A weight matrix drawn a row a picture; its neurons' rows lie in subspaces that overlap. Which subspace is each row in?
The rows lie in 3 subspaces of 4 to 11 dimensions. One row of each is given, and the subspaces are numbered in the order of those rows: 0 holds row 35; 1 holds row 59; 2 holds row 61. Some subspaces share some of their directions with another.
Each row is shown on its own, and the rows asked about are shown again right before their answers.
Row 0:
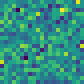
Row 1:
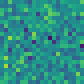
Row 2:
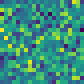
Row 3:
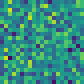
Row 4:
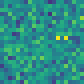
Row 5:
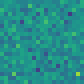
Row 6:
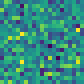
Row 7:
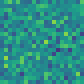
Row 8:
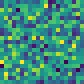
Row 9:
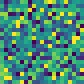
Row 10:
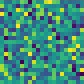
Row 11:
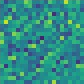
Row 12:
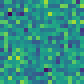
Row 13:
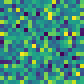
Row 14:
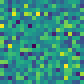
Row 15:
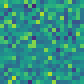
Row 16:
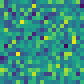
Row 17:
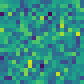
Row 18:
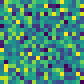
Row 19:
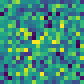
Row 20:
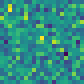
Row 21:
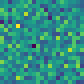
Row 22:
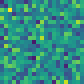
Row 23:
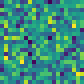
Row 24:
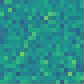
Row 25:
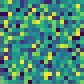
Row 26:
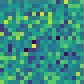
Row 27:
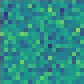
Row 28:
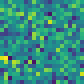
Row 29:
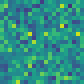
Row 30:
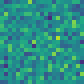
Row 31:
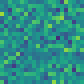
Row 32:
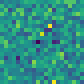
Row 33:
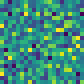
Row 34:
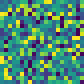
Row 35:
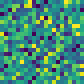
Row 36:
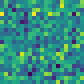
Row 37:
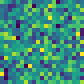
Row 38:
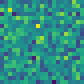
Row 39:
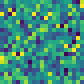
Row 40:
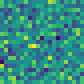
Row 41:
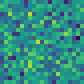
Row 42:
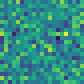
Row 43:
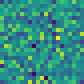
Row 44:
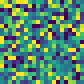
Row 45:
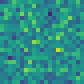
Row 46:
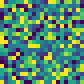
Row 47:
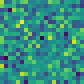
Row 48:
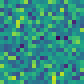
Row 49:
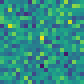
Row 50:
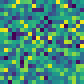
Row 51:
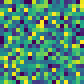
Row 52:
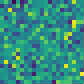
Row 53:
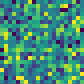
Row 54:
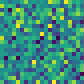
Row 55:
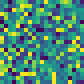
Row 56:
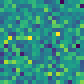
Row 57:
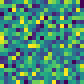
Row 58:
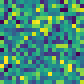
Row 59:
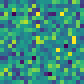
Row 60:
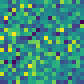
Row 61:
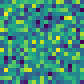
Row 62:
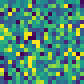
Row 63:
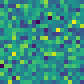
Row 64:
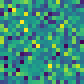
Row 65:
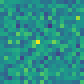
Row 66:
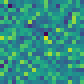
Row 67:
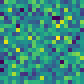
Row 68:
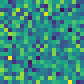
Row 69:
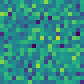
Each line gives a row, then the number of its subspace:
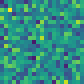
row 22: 1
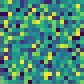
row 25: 0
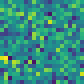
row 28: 2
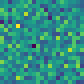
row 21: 2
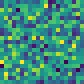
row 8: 2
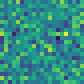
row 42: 2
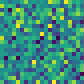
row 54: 1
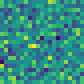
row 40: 2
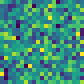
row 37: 2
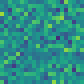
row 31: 2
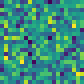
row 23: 0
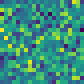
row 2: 1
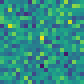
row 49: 1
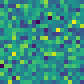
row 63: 2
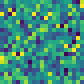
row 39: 1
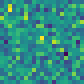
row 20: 1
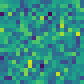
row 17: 1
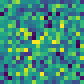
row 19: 1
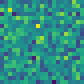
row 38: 1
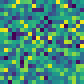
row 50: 2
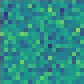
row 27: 2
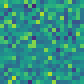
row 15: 1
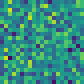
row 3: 2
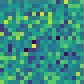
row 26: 0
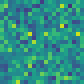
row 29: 1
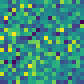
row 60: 2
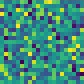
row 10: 0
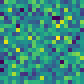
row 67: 2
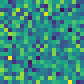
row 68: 2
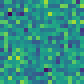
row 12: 2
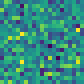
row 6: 2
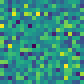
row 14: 2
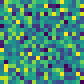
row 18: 2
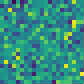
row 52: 2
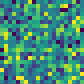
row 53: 2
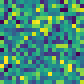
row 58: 2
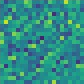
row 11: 0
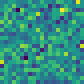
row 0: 2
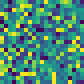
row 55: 2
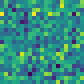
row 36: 1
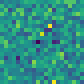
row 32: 1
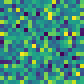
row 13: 2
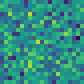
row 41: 0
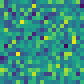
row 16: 1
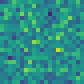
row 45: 2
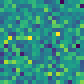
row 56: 2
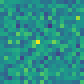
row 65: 1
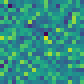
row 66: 2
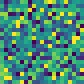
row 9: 1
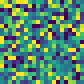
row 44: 1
